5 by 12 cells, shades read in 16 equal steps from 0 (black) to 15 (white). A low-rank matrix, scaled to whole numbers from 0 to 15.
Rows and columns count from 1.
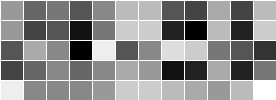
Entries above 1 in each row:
12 10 11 11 12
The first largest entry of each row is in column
6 6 5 6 12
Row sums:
91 77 90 73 127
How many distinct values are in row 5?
7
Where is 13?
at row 3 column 8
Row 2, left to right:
9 4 5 1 7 12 12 2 0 11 2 12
